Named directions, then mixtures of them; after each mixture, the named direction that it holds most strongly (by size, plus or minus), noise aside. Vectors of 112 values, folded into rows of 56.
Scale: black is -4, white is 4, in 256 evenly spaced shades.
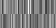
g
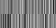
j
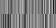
j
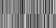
j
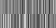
j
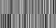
j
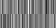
g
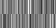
g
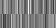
g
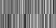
j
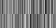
g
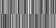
g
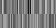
g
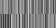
j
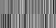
j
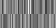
g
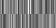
g
